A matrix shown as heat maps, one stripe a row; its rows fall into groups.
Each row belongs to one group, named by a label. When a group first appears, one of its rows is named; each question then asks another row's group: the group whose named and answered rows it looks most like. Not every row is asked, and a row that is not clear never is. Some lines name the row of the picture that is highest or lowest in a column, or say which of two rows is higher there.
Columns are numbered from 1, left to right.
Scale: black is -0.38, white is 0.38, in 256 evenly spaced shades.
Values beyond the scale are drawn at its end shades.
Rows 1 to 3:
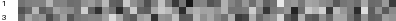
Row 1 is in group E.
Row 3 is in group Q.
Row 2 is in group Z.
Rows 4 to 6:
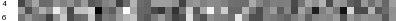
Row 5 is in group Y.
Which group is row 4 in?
Z
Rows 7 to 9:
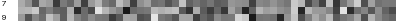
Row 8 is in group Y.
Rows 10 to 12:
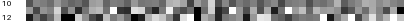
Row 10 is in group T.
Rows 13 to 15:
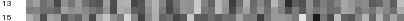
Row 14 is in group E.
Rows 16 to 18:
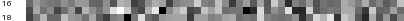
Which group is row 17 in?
Q
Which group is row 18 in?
Z
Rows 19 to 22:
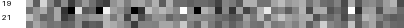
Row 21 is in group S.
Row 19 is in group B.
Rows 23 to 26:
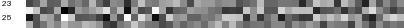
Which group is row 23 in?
Z
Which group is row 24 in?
S
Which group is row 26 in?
Y
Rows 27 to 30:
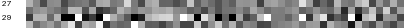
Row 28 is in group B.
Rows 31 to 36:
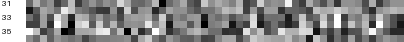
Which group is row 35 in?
S
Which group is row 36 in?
B
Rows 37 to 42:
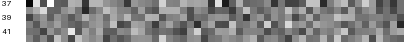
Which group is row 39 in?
Q
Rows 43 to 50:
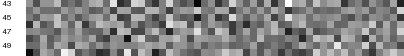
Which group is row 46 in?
T
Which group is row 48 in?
Z
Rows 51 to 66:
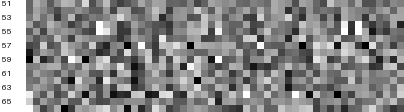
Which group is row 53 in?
Q
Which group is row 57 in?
Z
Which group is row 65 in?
B
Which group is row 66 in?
S
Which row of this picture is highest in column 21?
64
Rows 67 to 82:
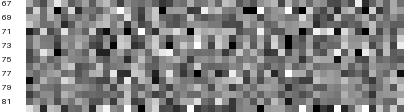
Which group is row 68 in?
Q
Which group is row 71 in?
Z
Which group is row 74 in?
B
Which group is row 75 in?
Z
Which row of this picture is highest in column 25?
73
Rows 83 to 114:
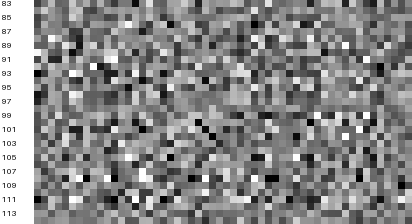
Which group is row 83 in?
Z
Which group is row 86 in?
Q
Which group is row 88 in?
B
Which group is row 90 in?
S
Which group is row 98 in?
Q
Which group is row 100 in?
Z
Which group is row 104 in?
B
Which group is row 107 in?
Y
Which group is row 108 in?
Y
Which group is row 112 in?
Z
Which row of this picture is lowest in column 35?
108
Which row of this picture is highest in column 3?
88
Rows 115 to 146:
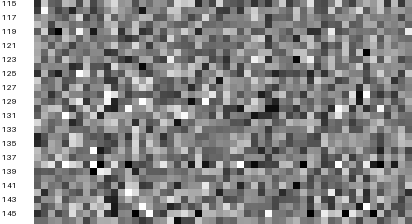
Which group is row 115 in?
T
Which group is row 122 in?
B
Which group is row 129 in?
Y
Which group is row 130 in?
B
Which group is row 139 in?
T
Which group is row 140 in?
B
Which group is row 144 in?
Y
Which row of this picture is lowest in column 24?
145
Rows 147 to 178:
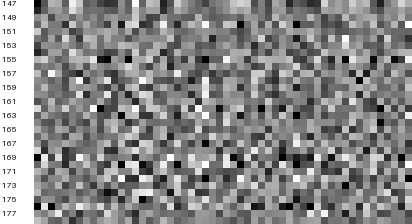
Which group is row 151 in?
S
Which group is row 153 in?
Q
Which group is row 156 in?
Q
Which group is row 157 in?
B
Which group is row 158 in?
Y
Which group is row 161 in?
Z
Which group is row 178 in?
S
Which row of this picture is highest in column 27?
176
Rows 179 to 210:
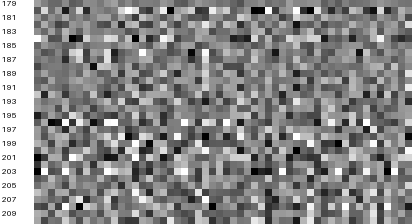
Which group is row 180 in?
Q
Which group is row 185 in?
Q
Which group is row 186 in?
Y
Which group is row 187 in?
Y
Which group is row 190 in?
Z
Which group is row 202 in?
T
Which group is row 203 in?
T
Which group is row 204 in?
Z
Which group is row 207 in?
Y
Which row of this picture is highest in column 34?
180
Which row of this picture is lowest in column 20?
180
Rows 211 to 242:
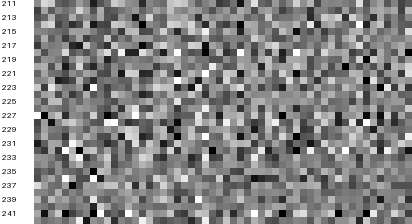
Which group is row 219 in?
B
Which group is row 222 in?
B
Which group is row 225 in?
B
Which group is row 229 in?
Q
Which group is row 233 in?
Y
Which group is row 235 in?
T
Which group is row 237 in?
S
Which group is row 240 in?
T
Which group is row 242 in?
Y
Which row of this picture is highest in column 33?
232
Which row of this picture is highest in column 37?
222
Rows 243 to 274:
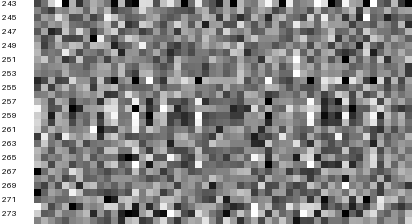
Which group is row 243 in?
B
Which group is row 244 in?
Y
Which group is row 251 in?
Q
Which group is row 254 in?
Z
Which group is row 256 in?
B
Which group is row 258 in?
S
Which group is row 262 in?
T
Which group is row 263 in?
Q
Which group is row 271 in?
B
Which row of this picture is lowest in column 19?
273
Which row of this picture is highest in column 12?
259
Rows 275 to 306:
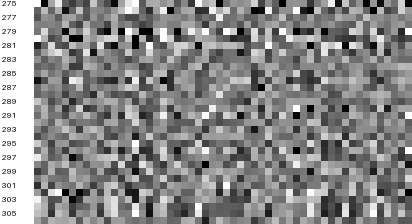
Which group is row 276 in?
Q
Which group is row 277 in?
T
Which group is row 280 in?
S
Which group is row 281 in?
Z
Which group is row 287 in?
Q
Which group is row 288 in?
T
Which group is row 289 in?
S
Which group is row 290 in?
Q
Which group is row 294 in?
Z
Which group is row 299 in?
Z
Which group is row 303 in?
S
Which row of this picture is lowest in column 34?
305
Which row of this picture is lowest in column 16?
279
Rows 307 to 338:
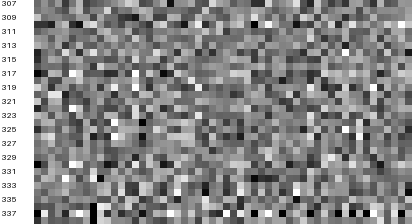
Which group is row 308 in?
Y
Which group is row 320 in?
B
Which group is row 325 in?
Q
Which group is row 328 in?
B
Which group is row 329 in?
Z
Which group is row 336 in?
T
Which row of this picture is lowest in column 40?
337
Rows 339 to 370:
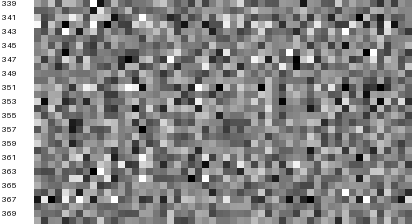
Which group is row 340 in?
T
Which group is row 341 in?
Y
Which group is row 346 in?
B
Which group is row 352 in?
B
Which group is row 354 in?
Z
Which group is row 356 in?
S
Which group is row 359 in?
S
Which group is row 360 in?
Z
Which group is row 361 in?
Y
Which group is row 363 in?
T
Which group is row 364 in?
Y
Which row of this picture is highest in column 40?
347
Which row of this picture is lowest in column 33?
351
